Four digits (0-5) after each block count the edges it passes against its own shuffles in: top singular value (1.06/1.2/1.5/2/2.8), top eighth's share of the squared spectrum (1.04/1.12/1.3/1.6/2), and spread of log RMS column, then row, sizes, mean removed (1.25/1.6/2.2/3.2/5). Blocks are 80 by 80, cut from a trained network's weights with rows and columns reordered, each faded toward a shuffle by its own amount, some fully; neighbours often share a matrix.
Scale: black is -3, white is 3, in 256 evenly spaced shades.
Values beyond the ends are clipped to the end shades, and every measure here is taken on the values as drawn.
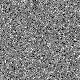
0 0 0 0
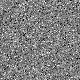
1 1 0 0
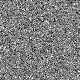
1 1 0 0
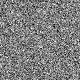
0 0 0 0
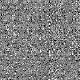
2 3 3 0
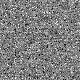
1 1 1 0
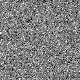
0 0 0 0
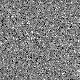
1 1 0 0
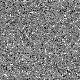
1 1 0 0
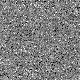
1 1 0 0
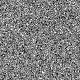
0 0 0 0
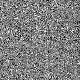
1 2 0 1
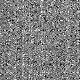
2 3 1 2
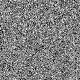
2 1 0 0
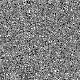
2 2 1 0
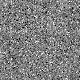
1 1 0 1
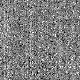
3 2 0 2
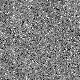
1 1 0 1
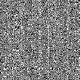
2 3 1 2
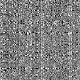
3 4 2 3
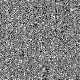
1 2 0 1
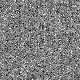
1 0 0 0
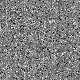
1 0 0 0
